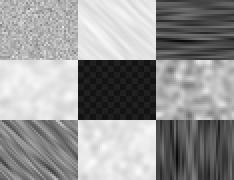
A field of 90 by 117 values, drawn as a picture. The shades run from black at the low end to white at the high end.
The table splits into 3 rows of 3 panels. Panel 1,1: high, fine-grained. Panel 1,2: very high, slanting down to the right, faint in contrast. Panel 1,3: low, streaked across. Panel 2,1: very high, blotchy, faint in contrast. Panel 2,2: very low, checkered, faint in contrast. Panel 2,3: high, blotchy. Panel 3,1: middling, slanting down to the right. Panel 3,2: very high, blotchy, faint in contrast. Panel 3,3: low, streaked downward.
